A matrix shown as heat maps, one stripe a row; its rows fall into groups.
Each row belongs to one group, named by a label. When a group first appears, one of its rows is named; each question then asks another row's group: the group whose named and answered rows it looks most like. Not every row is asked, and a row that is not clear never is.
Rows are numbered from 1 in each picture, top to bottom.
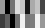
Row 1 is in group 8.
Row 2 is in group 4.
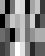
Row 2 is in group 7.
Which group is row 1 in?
8
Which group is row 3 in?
4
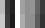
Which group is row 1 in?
8
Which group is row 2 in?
8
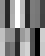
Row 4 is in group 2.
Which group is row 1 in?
8
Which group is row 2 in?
8
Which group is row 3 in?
2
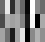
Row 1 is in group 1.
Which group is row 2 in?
7
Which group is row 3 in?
4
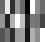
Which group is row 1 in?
1
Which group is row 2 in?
8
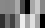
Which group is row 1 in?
1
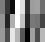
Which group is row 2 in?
8
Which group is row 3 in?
7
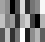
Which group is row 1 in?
4
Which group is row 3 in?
4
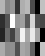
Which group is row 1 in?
2
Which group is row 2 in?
7
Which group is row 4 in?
2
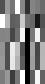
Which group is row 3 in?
4
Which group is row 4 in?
7
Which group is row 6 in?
4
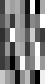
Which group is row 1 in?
7
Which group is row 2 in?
4
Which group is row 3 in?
7
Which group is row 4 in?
4
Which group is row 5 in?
4
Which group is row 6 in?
2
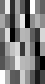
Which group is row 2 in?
4
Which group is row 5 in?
8
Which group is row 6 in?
2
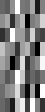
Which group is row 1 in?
7
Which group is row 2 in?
4
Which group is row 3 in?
7
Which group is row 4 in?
2
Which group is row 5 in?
4
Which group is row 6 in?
8
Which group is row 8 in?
8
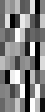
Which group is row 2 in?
2
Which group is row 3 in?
8
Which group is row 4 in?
7
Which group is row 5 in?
2
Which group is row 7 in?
4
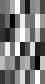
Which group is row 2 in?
4
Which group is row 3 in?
8
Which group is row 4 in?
1
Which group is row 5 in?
2
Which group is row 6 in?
4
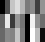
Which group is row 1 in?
7
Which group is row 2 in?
1
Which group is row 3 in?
1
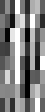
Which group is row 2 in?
8
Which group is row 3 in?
7
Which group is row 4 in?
7
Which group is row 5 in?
7
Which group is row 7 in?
1
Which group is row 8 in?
4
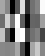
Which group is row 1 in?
4
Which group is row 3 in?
8
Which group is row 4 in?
1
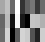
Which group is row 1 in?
1
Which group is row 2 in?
1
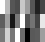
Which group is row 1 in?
2
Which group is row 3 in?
1
